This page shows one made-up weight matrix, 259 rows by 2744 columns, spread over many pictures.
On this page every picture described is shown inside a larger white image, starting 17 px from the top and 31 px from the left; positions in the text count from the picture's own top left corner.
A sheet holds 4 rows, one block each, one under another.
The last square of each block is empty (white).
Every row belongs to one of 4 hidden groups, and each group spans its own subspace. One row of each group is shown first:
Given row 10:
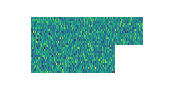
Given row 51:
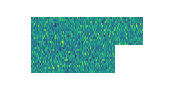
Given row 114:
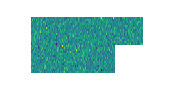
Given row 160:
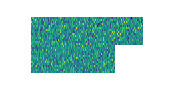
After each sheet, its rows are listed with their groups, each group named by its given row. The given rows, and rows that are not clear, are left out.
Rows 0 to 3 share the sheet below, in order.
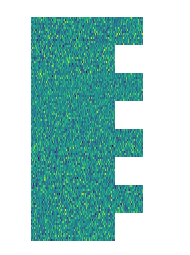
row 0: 10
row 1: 10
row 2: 114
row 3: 51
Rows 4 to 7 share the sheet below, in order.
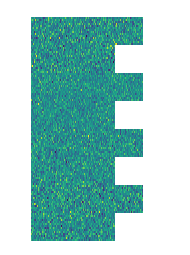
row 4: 51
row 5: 114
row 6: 114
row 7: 51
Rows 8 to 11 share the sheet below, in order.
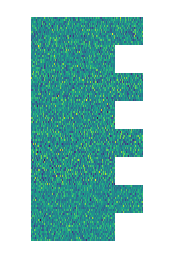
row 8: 114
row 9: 160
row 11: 10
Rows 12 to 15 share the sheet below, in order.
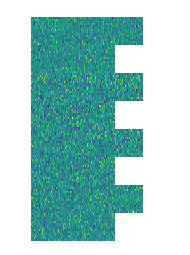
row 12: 51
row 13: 160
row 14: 160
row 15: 10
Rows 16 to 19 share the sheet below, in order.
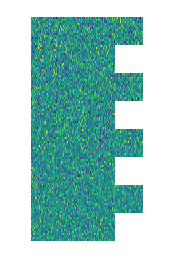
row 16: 114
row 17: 114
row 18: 51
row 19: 10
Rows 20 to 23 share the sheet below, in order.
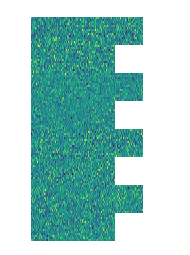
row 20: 114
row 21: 51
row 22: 160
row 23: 51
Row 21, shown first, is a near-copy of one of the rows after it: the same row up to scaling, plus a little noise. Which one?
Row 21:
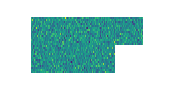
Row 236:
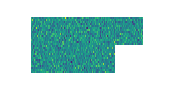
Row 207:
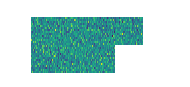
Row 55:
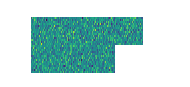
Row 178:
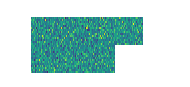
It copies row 236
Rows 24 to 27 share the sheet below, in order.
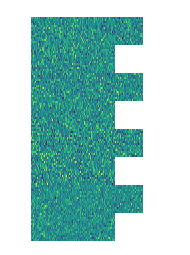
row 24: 51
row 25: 51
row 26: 10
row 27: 51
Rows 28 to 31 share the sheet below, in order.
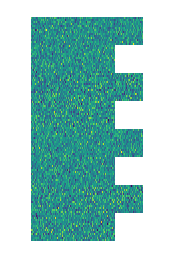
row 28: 10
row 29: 114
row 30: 10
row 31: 160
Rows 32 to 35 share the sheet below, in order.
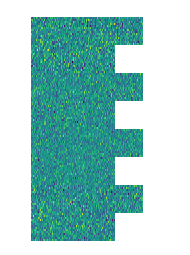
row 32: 160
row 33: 114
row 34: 114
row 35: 51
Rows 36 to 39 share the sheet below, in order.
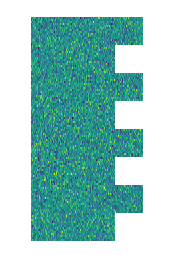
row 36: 114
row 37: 160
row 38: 114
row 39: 10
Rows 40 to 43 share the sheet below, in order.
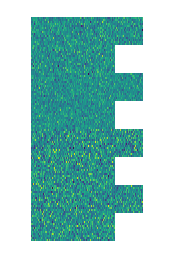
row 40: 51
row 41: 51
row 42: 114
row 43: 10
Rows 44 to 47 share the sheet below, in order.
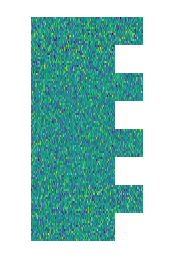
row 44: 114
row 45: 10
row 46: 114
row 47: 160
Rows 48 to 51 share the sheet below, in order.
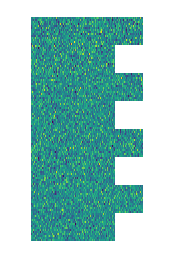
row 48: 114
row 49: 10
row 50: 114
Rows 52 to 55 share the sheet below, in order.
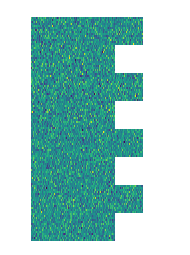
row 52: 10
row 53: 51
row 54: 51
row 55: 51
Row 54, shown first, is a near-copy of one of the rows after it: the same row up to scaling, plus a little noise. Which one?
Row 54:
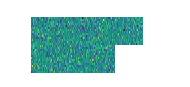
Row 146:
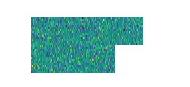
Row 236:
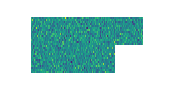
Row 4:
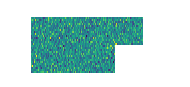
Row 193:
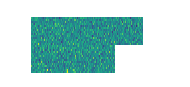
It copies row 146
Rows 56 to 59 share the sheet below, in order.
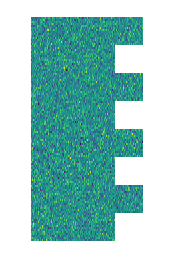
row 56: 51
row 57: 114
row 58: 51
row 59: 51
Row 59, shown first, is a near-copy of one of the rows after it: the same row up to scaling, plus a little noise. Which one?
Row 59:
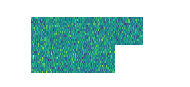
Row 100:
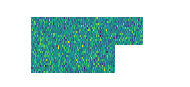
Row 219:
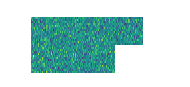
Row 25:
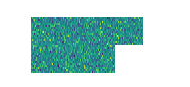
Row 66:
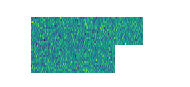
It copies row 219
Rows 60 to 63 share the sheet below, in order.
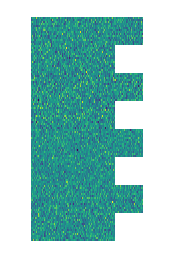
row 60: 10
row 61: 51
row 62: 51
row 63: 114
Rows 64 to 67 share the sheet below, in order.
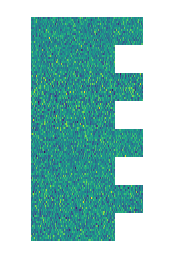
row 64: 10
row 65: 114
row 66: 51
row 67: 51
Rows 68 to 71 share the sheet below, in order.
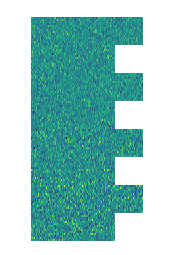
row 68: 10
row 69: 51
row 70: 51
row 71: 51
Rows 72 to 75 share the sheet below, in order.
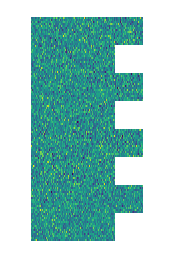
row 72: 114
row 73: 160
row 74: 160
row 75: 10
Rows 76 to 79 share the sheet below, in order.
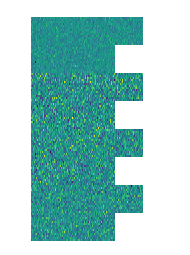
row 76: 114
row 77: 160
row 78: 51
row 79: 160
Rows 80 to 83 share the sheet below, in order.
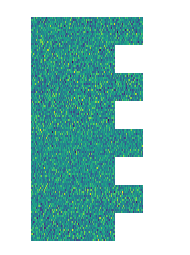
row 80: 160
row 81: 114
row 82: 10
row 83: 160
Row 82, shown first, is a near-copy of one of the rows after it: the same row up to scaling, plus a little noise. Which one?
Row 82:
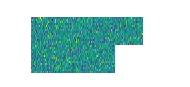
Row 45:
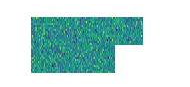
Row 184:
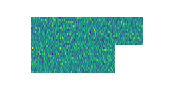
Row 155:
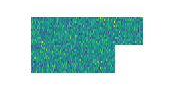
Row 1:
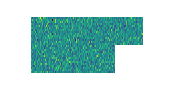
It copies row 1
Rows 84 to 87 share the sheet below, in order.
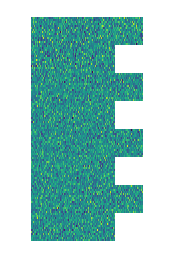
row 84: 51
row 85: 160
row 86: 160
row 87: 160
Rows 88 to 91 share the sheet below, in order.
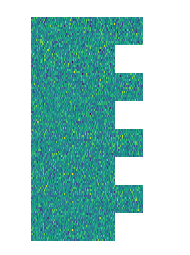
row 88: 160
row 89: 51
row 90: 160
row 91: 160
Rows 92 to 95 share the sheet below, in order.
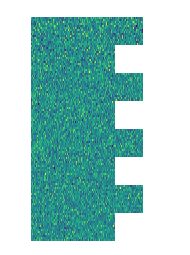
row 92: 51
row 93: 114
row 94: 114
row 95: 51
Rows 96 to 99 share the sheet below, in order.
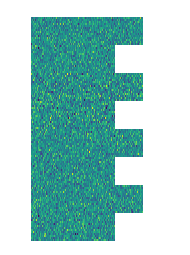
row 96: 114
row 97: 51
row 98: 160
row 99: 114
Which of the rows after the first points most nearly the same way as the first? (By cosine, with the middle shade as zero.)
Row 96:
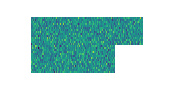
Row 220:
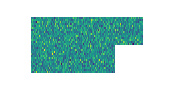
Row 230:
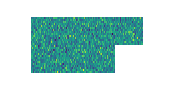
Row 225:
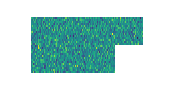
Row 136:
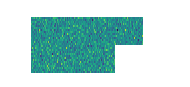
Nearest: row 230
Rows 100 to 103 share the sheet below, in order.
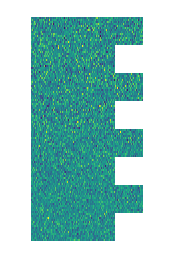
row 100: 51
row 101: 160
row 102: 51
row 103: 160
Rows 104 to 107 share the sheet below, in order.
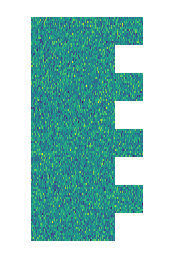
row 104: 160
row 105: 51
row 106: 10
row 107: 10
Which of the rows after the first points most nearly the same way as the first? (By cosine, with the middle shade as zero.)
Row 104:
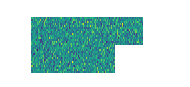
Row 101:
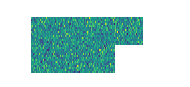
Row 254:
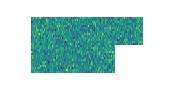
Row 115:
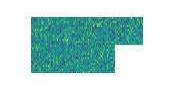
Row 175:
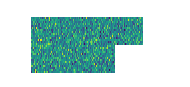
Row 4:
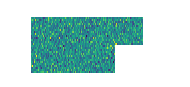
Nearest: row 101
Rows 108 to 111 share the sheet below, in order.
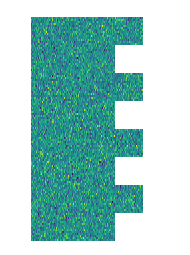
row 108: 10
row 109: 10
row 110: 160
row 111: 114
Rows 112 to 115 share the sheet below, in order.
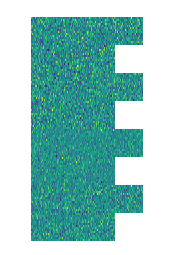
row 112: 160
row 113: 10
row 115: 160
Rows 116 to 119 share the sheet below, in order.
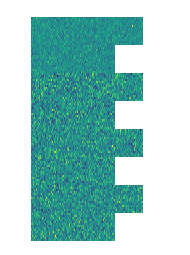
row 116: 10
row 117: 10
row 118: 114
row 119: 10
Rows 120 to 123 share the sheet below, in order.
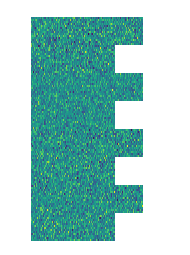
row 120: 114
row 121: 114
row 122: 160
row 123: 160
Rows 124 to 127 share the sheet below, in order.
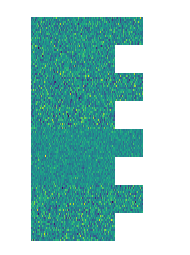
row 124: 114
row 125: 51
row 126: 114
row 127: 114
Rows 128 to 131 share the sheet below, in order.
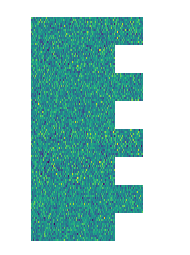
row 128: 160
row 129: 114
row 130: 160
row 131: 114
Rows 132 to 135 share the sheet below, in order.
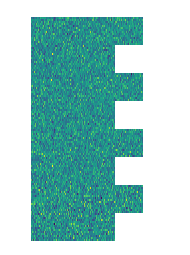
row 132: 10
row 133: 10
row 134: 10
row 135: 114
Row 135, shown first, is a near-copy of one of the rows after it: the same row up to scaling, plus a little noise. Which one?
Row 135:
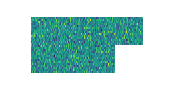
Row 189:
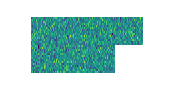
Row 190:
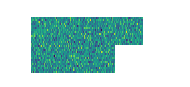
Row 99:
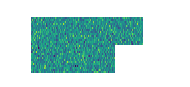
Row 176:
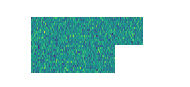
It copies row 190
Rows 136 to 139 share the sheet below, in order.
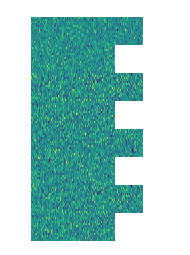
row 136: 10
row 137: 160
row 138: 114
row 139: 160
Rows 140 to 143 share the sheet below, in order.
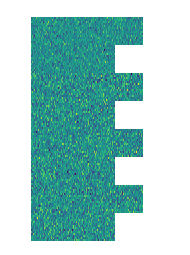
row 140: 10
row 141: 160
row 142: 10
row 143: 160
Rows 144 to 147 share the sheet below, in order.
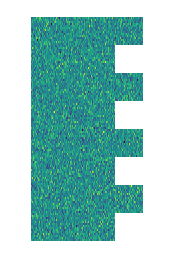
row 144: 10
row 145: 114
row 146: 51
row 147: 160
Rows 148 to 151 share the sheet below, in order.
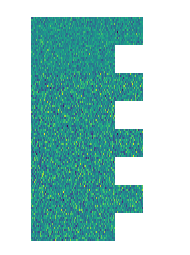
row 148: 160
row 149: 51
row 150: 10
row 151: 51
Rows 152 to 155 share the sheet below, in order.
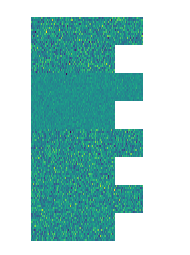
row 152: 10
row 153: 160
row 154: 114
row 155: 10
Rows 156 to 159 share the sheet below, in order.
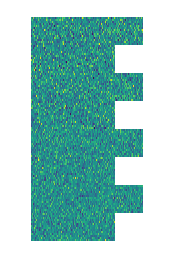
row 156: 51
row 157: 114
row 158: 114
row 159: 51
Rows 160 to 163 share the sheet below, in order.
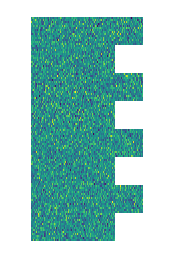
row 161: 10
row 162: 114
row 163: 114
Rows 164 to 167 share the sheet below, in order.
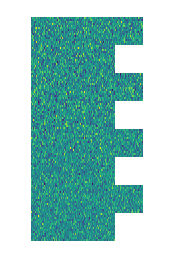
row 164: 10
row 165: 114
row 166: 51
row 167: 114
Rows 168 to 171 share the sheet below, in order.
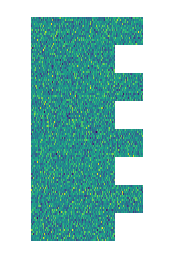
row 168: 10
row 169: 10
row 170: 160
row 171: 160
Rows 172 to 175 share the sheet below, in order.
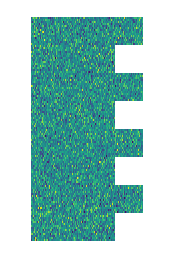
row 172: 51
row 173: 10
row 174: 160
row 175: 51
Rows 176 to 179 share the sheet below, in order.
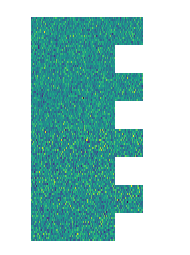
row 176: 114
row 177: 51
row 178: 51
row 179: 160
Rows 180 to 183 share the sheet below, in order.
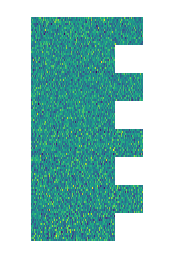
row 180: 10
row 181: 114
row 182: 10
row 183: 10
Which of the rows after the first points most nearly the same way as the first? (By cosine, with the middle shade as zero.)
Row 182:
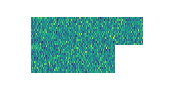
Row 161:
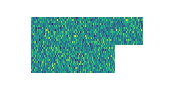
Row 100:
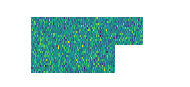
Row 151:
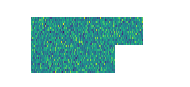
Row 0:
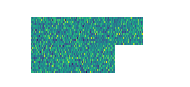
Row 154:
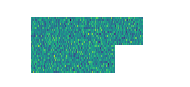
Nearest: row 0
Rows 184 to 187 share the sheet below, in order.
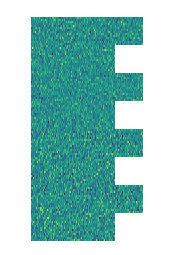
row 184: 10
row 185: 10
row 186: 160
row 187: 160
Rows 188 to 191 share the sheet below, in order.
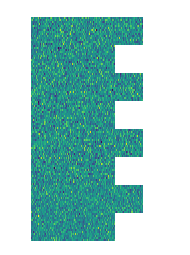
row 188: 51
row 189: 114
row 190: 114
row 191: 114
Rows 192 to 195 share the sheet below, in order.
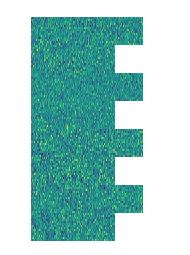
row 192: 160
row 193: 51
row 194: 10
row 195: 10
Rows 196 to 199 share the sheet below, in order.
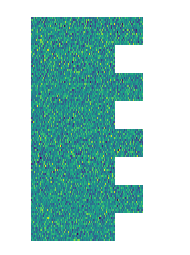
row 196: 160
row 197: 160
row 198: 51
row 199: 160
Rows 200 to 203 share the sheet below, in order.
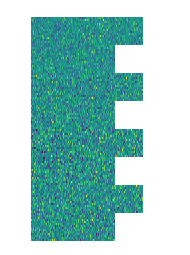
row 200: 51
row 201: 10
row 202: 51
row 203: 51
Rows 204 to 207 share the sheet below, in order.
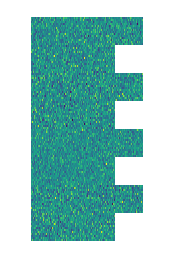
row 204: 114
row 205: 51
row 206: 51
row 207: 51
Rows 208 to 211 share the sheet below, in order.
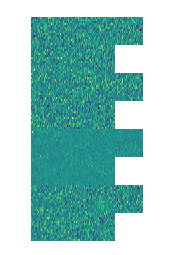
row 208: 51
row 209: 160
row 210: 10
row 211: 160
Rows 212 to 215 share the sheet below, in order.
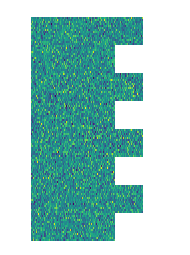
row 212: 10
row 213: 114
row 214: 160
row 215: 114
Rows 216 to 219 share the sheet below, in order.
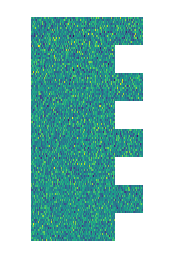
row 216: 114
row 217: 160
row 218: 114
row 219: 51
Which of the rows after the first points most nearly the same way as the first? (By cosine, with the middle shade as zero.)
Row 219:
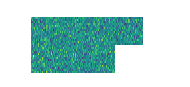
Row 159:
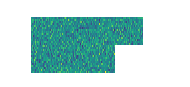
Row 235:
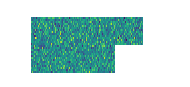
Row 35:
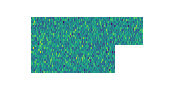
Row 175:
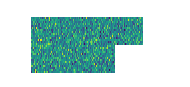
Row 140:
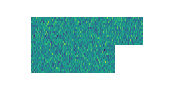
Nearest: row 175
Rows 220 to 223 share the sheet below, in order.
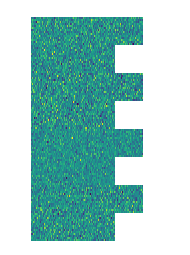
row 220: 10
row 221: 10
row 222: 51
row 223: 160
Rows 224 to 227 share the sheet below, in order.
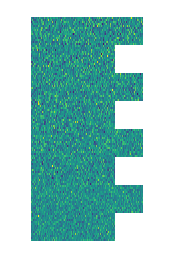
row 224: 160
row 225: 114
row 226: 10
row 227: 114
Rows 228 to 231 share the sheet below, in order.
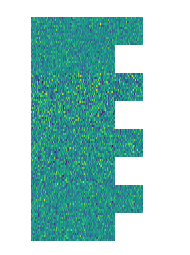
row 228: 10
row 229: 51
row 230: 114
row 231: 114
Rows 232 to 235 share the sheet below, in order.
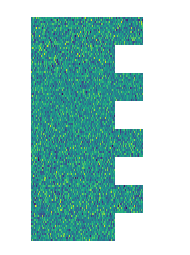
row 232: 10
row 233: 51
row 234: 114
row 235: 51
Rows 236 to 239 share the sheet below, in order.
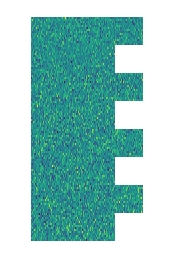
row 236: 51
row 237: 160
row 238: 10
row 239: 10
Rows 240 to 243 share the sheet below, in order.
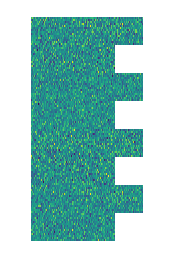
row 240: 160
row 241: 114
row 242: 114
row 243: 160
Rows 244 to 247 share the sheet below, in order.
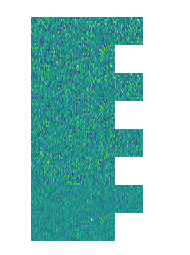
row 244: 160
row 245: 160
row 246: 160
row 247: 160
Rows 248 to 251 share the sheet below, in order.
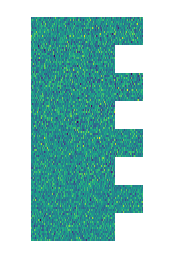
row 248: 114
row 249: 160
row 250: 51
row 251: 10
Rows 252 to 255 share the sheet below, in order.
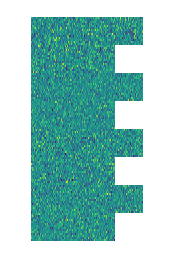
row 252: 114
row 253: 10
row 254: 51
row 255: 114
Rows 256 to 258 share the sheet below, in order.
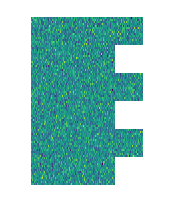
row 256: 160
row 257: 114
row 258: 10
